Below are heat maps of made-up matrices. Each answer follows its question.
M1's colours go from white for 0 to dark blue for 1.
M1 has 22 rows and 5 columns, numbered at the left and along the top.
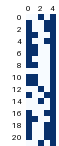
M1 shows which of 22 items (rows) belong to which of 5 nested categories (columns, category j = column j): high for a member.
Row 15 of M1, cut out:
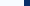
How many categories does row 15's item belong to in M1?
1
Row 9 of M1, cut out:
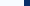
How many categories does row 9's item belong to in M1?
1
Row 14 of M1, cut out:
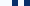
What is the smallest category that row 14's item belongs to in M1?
2
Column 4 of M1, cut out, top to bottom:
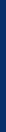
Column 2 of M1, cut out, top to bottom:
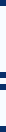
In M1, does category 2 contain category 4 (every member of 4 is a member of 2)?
no
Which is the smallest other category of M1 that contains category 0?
4
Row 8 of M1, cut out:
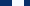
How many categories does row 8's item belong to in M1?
3
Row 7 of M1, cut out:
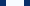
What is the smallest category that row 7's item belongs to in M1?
0
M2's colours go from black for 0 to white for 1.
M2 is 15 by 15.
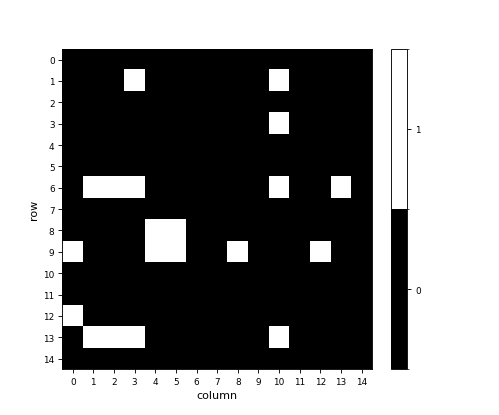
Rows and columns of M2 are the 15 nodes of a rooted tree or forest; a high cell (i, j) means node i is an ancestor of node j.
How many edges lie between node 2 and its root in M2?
2
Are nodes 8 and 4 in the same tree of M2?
yes
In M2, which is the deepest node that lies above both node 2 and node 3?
13
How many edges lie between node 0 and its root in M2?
2
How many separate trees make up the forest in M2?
5
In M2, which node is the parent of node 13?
6
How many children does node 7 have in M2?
0
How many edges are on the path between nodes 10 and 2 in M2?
4
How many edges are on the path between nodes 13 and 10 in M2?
3
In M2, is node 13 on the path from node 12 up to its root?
no
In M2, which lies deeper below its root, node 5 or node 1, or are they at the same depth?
the same depth
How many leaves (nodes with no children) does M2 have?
8
